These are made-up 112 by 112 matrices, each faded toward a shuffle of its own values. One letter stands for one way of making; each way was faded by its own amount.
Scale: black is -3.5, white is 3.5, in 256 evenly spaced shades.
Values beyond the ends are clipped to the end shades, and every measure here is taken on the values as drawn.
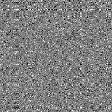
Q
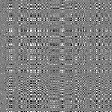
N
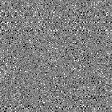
Q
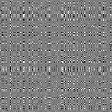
N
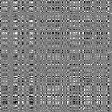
N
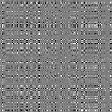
N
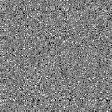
Q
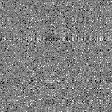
Q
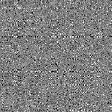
Q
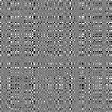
N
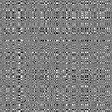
N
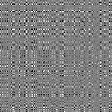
N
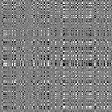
N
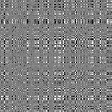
N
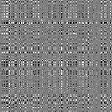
N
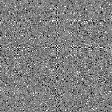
Q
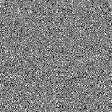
Q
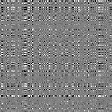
N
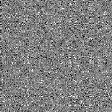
Q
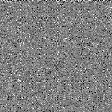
Q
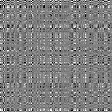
N
